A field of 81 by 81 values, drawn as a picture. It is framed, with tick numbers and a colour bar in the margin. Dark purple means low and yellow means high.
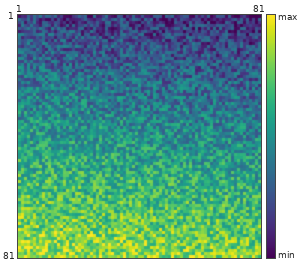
On average the colour sits 50% of the way up the scale. Fine speckle covers the field. The field climbs toward the bottom.
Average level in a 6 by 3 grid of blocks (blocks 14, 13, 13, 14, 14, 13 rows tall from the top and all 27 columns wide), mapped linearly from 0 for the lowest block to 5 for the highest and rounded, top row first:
0 0 0 | 1 1 1 | 2 2 2 | 3 3 3 | 4 4 4 | 5 5 5
